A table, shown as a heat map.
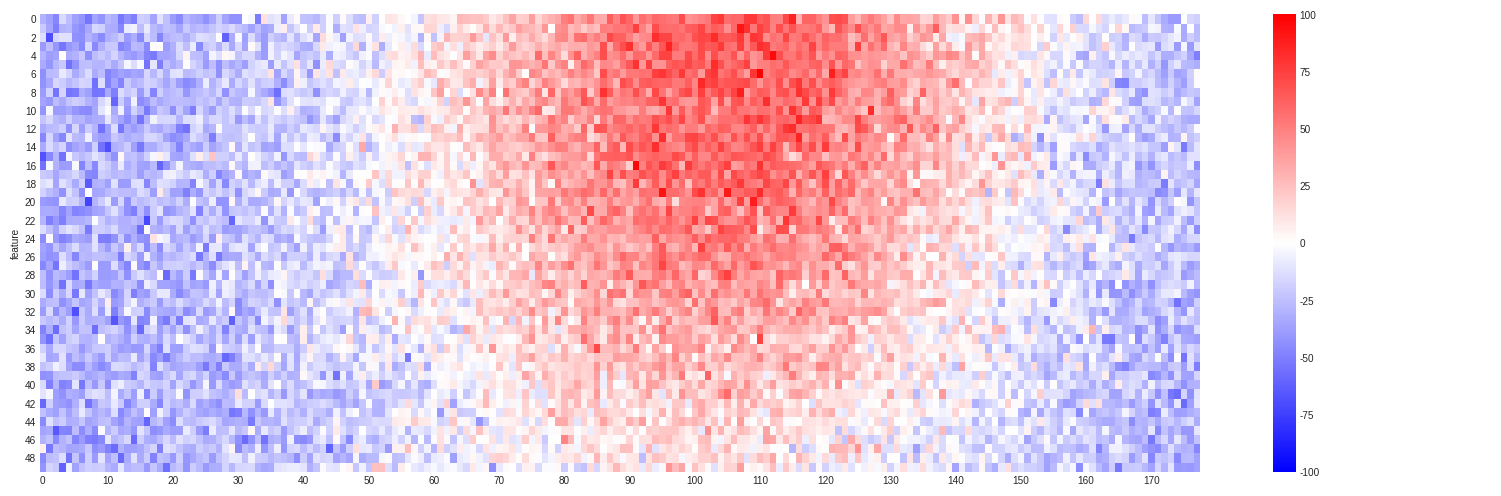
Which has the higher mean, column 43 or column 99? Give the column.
99
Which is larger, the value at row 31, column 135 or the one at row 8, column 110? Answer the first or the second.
the second
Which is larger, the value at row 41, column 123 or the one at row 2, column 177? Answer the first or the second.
the first
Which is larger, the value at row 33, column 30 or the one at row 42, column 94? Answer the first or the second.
the second
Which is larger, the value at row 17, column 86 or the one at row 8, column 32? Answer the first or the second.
the first
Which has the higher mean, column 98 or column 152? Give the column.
98
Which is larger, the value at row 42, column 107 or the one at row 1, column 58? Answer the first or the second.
the first
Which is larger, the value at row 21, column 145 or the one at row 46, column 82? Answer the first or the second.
the first
